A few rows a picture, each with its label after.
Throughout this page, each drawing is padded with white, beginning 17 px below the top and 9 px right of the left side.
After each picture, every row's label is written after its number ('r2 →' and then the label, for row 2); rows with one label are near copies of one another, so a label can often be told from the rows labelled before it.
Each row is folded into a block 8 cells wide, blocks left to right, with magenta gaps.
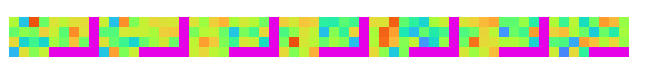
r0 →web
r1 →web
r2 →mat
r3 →mat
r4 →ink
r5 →mat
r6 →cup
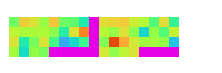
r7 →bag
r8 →mat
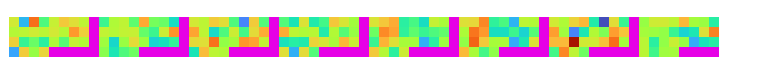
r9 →web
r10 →bag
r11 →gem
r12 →cup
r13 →ink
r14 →ink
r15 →gem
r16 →bag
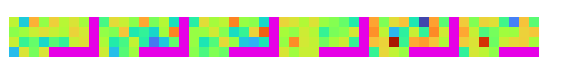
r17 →web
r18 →bag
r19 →bag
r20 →mat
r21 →gem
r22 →gem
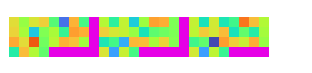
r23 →gem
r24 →cup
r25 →cup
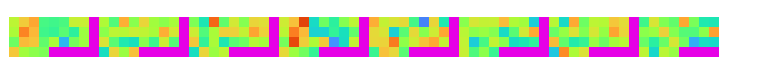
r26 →ink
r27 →web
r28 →web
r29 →ink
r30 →gem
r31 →bag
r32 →web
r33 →bag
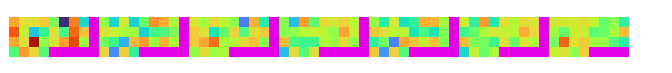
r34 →gem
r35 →cup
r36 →gem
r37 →web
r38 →cup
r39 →web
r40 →mat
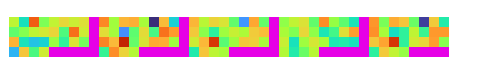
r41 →web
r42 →gem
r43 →gem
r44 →bag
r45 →gem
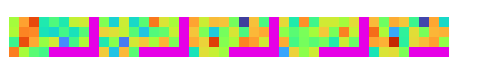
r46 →ink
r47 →cup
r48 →gem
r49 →web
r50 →gem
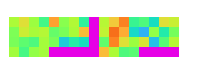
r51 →bag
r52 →ink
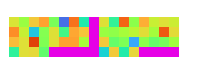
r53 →gem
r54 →web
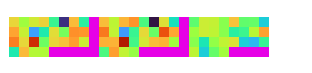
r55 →gem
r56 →gem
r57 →bag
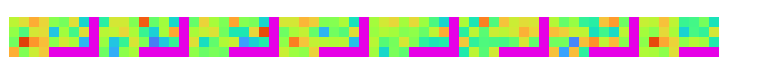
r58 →mat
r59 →bag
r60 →bag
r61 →mat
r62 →bag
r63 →web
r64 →cup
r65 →mat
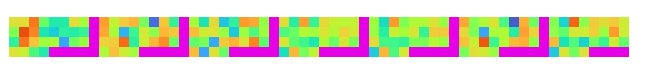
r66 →ink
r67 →gem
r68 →cup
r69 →web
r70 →web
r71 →gem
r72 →web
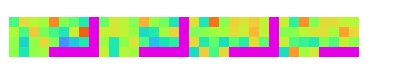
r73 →bag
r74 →bag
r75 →web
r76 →web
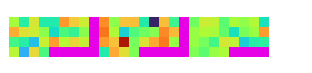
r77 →cup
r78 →gem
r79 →bag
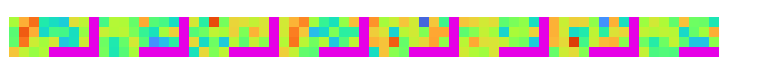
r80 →ink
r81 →bag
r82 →web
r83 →ink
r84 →gem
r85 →mat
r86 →gem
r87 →bag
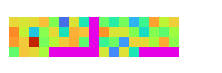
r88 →gem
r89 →cup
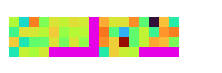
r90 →web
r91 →gem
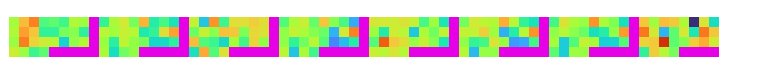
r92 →ink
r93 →bag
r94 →web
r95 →bag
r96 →mat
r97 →bag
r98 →bag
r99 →gem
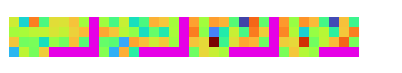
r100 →web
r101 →cup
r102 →gem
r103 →gem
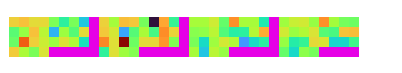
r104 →mat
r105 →gem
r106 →bag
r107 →bag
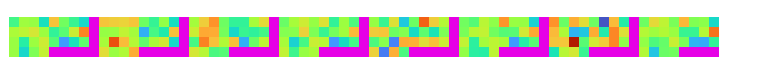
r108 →bag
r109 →mat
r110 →ink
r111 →bag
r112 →cup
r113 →bag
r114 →gem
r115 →bag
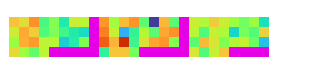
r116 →ink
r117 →gem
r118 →mat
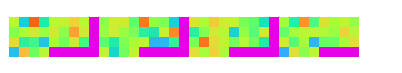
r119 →web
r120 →bag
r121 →mat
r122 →web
